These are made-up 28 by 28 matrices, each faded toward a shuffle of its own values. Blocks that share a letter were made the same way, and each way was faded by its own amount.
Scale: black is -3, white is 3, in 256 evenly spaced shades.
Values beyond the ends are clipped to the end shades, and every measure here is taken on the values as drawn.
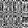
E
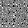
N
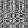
E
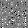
N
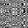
E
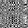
E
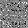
N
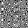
N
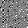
N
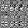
E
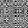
E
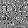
N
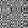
E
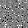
N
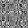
E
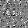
N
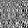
E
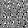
N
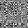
E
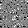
N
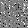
N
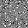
N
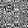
E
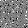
N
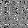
N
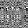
E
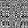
E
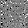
N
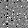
N
